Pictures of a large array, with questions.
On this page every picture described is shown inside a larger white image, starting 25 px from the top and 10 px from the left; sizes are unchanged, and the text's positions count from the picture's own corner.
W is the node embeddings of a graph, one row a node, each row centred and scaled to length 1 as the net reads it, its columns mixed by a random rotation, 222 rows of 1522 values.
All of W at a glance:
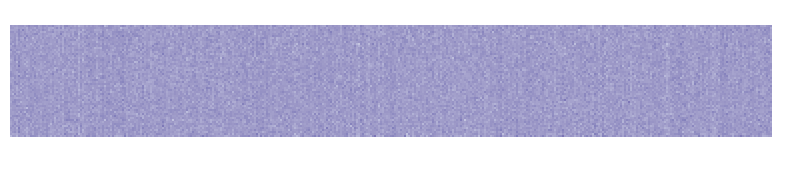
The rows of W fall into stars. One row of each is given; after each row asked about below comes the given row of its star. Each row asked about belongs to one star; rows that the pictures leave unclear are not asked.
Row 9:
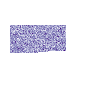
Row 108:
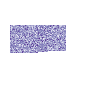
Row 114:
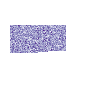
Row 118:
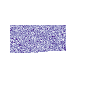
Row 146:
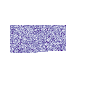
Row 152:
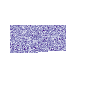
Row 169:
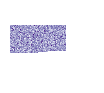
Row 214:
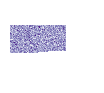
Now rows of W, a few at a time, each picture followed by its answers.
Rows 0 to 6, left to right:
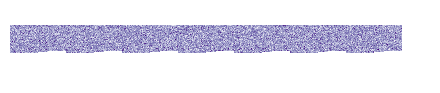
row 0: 118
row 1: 169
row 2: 108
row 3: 108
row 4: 152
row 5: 152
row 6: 108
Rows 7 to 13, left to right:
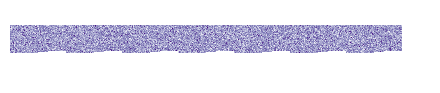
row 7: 108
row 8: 9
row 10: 214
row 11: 169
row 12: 146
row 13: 118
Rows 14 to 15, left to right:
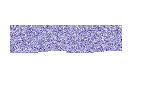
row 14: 152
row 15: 114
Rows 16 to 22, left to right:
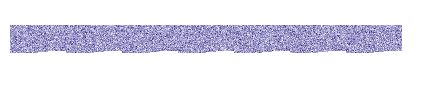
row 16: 9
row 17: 214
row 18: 9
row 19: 169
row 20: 118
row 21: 118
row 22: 114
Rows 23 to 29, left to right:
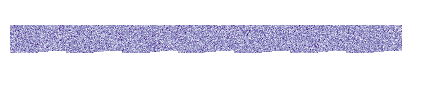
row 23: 214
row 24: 114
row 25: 108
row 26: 146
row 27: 114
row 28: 214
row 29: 146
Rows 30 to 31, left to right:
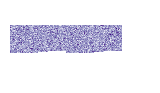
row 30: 108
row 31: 9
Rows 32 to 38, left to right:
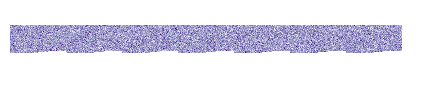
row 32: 108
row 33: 214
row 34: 118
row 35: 146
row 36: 114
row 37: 169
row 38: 9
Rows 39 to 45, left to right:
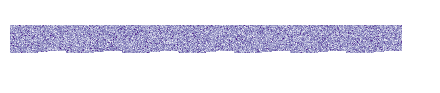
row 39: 108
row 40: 169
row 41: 114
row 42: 214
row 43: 114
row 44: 152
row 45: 146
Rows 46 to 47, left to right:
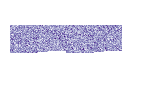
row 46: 114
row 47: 152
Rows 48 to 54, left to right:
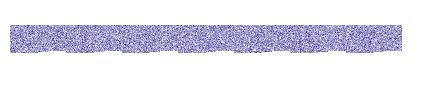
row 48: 9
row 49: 214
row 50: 169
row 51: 152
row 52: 169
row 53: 214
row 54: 114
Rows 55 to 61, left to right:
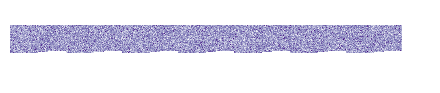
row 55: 152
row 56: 214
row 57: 152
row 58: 169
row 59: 169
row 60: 108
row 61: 214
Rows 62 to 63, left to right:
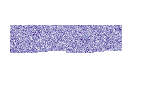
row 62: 114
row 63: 214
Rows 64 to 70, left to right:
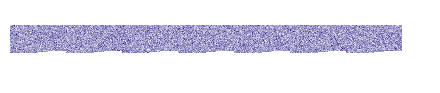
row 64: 9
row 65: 9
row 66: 114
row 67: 118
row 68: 118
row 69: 118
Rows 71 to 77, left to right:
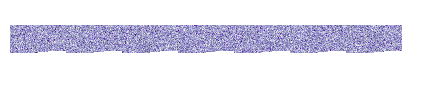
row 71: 152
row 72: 114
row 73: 108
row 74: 9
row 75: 146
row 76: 152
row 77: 169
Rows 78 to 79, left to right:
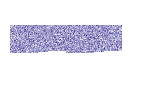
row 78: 118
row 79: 146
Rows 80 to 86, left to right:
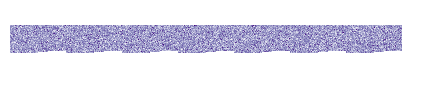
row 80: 146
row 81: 108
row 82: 118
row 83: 9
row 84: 9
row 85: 214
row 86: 169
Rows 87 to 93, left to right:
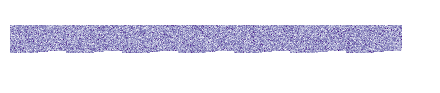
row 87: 108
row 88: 152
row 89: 9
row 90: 118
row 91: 214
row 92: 146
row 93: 114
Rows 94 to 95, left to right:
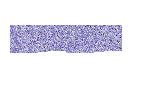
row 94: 9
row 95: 214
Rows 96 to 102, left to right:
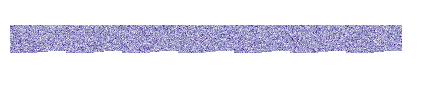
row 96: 114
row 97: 169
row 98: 152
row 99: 114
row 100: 9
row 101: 146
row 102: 114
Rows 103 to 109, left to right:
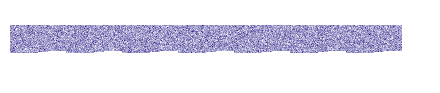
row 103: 9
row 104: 214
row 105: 114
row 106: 118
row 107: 114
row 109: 169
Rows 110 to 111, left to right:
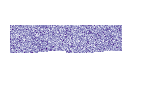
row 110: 108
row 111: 118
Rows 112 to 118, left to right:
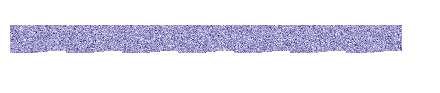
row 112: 146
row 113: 214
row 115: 214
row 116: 146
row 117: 118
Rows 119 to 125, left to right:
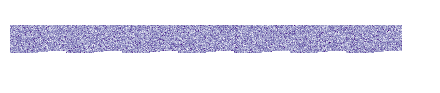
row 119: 114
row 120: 9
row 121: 108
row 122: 152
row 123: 169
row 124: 118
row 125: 146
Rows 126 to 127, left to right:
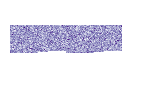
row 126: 169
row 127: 114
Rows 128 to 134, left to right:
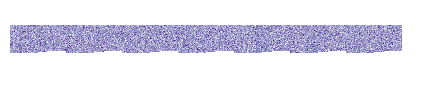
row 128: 118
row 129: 108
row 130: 114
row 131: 118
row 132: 169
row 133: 169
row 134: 114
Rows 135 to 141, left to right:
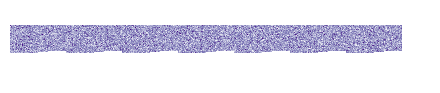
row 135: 214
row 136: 118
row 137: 108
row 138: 146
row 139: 114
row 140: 9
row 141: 169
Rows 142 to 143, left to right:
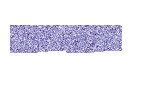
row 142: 146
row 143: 214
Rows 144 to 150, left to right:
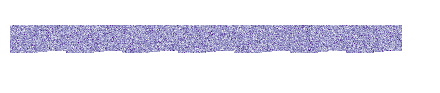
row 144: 152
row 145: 152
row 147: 108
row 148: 9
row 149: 214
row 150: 108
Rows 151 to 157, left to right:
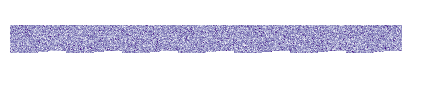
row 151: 214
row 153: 118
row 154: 146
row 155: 169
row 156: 108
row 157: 152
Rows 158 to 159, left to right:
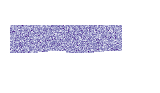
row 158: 118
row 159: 146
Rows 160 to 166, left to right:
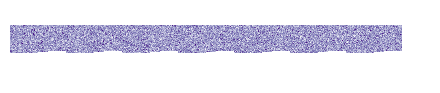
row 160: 169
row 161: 169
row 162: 214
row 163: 9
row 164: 108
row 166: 108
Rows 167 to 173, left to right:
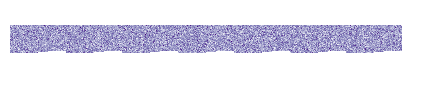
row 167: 152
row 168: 114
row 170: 214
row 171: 118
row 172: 152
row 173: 118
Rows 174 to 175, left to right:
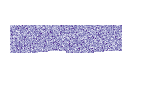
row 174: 118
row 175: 108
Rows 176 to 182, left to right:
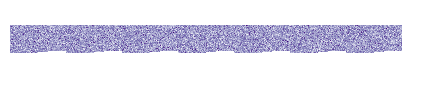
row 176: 114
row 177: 146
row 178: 114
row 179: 152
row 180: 214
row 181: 9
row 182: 146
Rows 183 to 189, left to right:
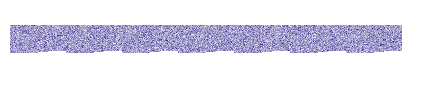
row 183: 118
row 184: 146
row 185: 169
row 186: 118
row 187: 214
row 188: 118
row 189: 169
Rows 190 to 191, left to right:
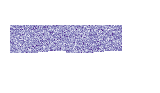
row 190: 169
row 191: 169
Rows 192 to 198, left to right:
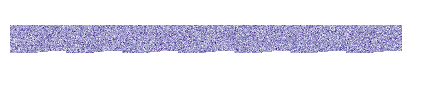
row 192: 152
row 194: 9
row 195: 114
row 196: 214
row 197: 114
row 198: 114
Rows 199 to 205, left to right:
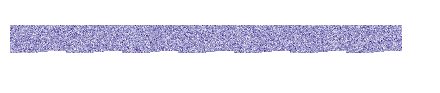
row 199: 214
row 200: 152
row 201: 152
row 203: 169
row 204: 108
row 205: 114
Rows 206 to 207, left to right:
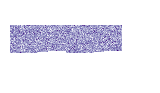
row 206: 114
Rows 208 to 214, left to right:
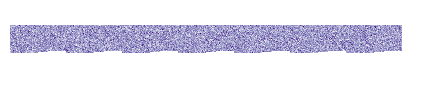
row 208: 118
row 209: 169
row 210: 9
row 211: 9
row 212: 9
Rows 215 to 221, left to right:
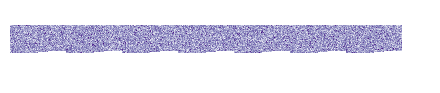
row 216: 108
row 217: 114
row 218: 169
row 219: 114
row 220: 9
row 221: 108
